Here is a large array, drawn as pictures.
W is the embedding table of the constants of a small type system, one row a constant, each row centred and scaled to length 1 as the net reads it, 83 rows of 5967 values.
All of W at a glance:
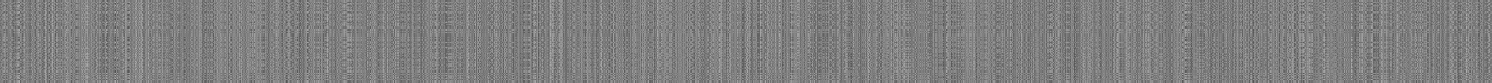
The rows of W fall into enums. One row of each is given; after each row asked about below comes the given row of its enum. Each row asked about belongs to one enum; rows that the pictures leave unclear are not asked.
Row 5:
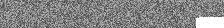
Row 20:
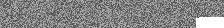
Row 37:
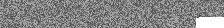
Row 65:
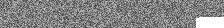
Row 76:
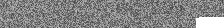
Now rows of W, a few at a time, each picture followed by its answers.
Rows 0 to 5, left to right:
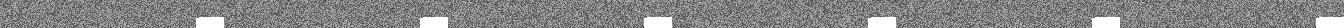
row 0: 20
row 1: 20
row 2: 5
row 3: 37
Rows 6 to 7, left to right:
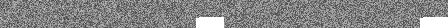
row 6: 65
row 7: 20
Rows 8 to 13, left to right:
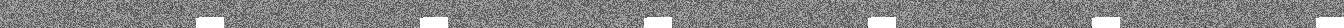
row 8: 76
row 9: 20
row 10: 37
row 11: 5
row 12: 5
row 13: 65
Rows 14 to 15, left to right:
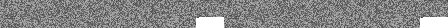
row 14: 37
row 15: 37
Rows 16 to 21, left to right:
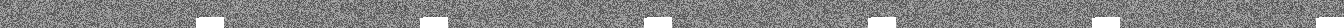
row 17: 76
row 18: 37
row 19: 37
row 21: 76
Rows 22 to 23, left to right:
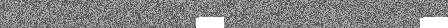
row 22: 5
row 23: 20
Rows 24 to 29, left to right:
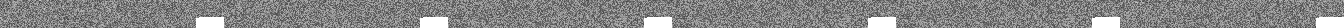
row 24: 65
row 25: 20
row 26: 37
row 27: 37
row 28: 37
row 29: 5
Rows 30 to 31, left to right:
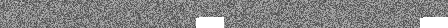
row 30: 5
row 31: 20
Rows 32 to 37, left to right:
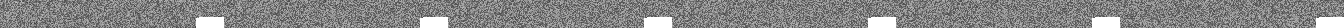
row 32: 5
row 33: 20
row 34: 20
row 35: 20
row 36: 20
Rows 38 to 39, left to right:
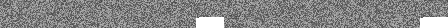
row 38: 20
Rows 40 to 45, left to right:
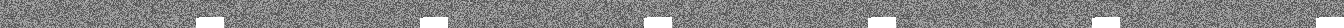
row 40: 37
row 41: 20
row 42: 5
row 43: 20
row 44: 37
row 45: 20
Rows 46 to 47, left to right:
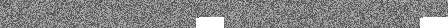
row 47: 5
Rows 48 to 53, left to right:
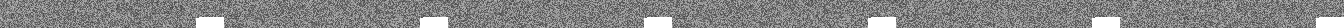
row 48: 76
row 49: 37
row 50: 20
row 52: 20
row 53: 65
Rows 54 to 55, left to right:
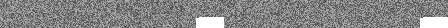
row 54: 76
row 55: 20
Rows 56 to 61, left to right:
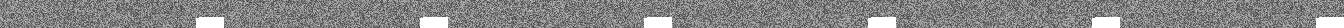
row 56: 76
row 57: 5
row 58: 65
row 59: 37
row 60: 37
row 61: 76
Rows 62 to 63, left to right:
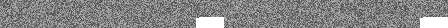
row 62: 20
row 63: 76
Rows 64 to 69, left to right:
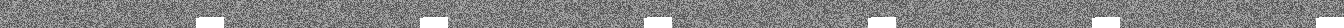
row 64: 65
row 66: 76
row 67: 37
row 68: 20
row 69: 76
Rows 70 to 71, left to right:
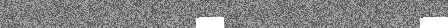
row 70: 37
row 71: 37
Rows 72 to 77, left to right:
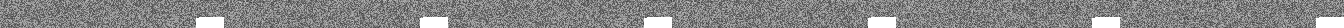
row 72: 37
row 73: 5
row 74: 37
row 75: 5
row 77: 65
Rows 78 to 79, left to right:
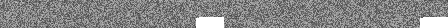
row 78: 5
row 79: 37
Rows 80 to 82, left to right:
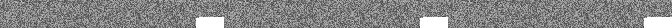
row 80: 5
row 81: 5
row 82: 5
